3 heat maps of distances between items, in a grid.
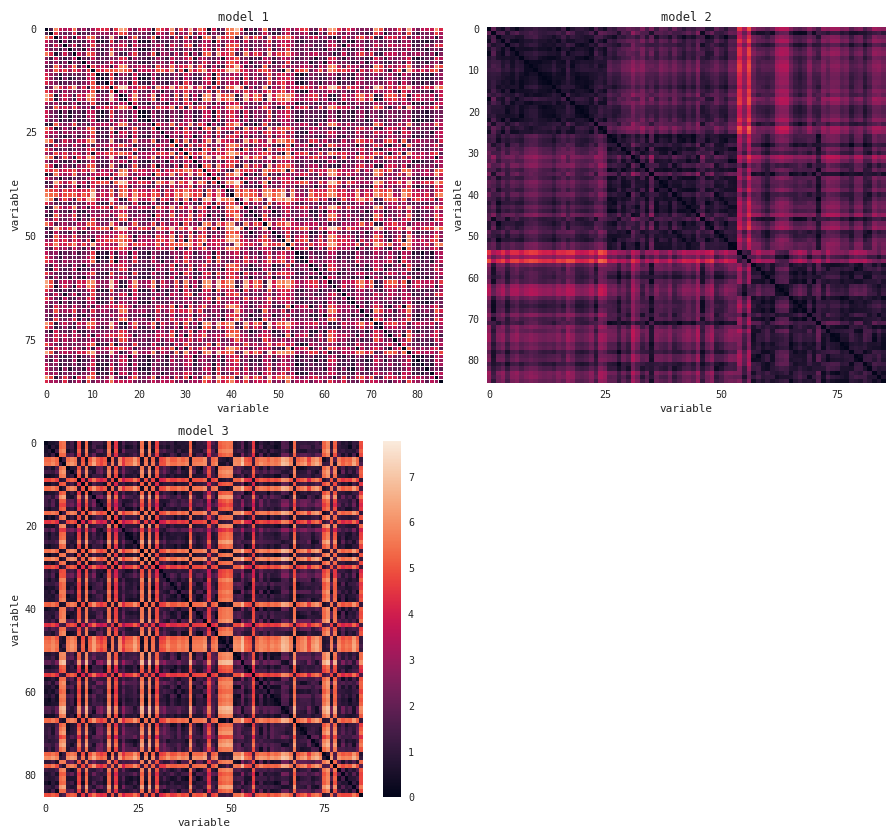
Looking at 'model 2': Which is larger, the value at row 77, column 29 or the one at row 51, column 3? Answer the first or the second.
the first
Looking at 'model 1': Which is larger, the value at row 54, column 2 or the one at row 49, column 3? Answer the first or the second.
the first
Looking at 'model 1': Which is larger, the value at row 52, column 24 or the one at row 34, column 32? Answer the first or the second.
the first
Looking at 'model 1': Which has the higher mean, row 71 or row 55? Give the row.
71
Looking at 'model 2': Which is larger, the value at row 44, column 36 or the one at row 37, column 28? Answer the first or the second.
the second
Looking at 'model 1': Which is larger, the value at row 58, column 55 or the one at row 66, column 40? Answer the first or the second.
the second
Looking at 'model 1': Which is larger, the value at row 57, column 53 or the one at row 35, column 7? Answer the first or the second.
the second
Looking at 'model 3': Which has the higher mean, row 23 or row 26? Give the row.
26
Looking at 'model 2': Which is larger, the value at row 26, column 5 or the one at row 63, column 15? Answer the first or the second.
the second
